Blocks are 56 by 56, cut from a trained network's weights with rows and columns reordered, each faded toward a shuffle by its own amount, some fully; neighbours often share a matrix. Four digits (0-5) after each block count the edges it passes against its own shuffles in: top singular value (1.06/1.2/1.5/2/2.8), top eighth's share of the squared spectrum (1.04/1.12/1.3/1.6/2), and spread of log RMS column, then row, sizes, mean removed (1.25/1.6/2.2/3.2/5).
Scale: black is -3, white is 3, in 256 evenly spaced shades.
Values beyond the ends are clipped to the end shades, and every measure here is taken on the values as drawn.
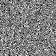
0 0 0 0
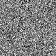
1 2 0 0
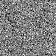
0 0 0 0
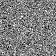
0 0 0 0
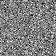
1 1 0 0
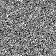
0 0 0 0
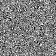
2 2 0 0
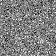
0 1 0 0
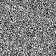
0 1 0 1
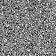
0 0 0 0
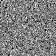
0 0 0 0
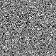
2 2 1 2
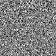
1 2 0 2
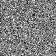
1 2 0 0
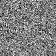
1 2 0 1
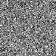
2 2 0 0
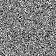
0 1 0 0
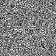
2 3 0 2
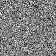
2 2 0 1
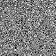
2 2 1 0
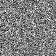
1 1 0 0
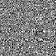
3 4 2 2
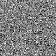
3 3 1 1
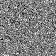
1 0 0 0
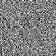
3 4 0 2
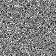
2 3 0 1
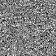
1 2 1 2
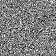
0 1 0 1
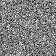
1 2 0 1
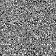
1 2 0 2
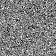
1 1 0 0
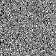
2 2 2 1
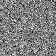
1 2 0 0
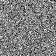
1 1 0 0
